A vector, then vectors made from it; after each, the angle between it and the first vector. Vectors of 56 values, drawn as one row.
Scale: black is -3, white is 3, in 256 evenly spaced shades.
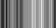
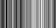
nearly parallel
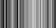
nearly parallel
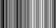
nearly parallel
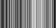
nearly parallel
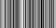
partly opposed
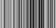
partly opposed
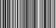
orthogonal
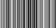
orthogonal
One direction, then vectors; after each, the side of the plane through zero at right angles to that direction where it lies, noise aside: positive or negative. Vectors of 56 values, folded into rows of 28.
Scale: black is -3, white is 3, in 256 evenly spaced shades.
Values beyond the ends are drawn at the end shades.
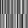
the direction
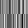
positive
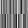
negative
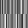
positive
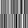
negative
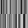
negative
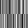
positive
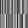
positive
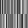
positive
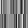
negative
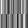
positive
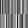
positive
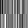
positive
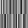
negative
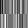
positive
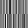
negative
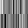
negative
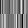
positive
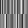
positive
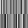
negative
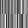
positive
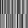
positive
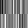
positive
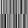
negative
